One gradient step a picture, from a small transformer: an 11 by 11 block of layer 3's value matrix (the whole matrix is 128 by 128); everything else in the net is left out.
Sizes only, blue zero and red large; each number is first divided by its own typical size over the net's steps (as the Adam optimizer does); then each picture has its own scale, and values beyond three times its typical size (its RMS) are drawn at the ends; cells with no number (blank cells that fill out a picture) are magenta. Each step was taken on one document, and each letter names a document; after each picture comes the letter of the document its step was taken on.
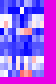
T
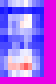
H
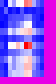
H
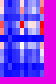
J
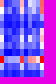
J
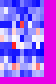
T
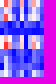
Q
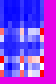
J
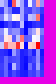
Q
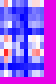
Q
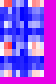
T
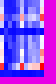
J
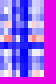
T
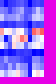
T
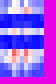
H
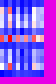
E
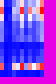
J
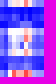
H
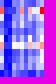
J
